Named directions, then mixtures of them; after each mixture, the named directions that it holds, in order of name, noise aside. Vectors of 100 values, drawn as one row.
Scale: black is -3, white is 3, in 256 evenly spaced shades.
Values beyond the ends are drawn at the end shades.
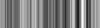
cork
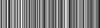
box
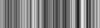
cork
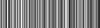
box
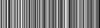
box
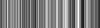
box, cork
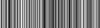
box, cork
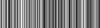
box, cork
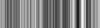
cork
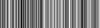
box, cork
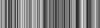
box, cork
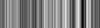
cork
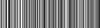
box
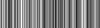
box, cork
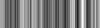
cork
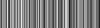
box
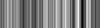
cork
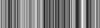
box, cork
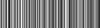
box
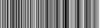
box, cork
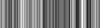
box, cork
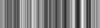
cork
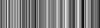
box, cork
